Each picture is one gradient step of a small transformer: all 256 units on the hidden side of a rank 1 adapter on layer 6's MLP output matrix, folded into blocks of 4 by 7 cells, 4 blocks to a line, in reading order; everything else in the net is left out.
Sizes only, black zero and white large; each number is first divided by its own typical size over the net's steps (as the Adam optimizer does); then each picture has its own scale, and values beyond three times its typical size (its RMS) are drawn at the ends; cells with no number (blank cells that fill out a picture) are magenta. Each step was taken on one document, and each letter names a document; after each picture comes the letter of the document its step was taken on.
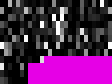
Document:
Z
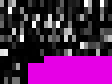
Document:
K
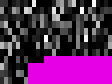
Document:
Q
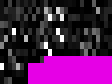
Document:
Z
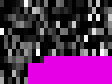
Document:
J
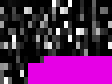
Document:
Q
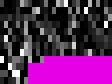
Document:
J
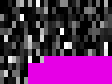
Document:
J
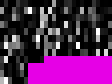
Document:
Q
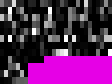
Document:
K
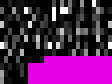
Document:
Q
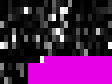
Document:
Z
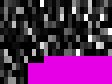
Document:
K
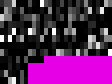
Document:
K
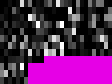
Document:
J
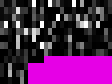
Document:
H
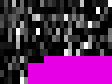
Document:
H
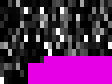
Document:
Z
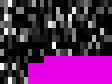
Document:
K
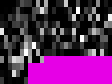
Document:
J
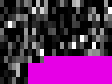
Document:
J
